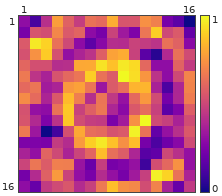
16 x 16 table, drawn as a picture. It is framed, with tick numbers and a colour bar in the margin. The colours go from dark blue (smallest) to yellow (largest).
Overall the values sit about 50% of the way up the scale. There is no overall slope. No single row or column stands out from its neighbours. Rings spread out from the centre.
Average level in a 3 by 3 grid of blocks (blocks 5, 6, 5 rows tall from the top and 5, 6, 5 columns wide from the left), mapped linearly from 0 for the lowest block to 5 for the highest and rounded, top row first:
4 4 0 | 2 5 2 | 1 3 0
